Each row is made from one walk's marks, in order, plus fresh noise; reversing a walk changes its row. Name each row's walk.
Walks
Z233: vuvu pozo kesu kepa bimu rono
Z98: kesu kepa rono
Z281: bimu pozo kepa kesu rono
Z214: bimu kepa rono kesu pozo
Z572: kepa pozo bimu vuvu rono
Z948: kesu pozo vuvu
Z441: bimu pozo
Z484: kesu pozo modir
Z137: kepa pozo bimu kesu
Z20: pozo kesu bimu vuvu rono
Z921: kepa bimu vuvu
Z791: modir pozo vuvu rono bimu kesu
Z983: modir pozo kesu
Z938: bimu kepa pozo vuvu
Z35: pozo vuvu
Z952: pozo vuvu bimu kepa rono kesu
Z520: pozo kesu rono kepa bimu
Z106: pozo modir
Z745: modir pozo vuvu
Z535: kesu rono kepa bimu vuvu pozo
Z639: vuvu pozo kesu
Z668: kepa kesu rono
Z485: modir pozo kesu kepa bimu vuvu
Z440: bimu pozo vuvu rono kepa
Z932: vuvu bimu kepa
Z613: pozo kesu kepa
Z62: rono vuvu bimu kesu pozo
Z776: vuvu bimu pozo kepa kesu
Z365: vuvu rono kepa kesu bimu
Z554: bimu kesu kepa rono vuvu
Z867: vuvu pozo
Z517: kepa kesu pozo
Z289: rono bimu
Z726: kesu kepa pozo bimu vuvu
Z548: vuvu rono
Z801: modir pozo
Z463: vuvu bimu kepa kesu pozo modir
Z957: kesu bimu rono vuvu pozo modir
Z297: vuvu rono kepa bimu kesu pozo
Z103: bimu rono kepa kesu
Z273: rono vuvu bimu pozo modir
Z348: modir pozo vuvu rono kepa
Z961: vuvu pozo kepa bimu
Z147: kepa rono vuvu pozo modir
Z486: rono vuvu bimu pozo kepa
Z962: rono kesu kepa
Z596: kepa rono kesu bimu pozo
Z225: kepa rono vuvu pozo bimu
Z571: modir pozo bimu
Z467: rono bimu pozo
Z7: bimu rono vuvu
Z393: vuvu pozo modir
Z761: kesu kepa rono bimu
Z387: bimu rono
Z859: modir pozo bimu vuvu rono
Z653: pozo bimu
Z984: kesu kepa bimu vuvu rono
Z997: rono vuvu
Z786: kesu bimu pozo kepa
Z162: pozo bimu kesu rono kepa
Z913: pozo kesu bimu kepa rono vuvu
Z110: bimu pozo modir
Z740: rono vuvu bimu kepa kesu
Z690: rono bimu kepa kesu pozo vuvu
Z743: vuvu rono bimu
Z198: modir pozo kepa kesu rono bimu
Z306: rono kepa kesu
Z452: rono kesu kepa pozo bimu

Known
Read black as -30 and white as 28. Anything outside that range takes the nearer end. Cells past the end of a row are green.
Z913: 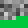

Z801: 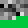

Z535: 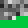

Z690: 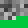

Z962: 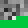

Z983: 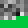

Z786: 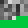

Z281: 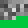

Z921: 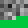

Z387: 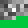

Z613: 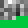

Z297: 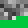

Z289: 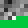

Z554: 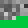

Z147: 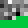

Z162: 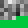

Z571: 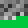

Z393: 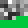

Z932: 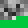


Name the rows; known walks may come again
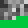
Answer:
Z984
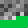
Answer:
Z571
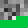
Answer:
Z962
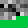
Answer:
Z801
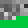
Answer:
Z554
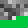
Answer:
Z297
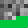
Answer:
Z921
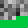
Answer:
Z952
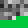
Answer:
Z535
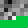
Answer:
Z289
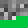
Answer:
Z365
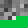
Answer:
Z452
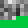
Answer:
Z162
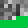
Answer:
Z137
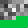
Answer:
Z387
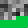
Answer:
Z859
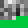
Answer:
Z613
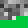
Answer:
Z214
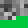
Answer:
Z690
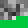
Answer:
Z776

